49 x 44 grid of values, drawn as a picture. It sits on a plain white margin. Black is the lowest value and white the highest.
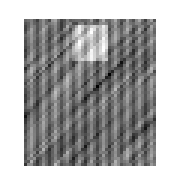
In the top middle lies a patch that is higher than the rest. Stripes running up and down repeat 11 times from left to right. The top middle is the ninth with the highest average.
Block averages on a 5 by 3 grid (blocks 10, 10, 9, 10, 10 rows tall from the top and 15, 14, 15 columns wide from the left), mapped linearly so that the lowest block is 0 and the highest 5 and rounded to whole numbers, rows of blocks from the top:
151
130
101
100
101
